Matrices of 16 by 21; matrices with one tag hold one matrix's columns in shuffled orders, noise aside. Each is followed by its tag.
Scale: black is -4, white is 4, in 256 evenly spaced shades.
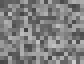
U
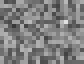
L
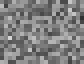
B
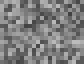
L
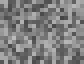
L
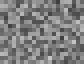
B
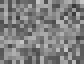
L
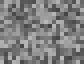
L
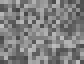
L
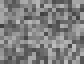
L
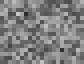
B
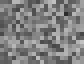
U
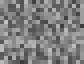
L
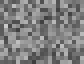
L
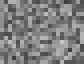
U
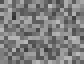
B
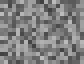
U
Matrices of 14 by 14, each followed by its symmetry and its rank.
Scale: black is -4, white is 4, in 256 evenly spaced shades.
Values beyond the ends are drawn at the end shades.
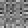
neither, rank three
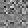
neither, rank three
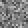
antisymmetric, full rank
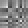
symmetric, rank two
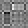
antisymmetric, rank two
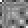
symmetric, rank three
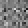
neither, rank three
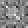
symmetric, rank three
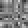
antisymmetric, rank two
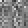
neither, rank three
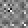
symmetric, rank three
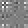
symmetric, rank two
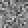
antisymmetric, full rank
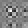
symmetric, rank two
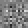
antisymmetric, rank two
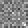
symmetric, rank three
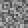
antisymmetric, full rank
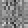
neither, rank three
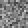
antisymmetric, full rank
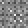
symmetric, rank three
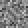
antisymmetric, full rank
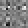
antisymmetric, rank two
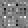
antisymmetric, rank two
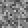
antisymmetric, full rank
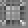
symmetric, rank two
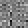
neither, rank three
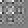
symmetric, rank two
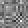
symmetric, rank two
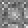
symmetric, rank three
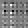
antisymmetric, rank two
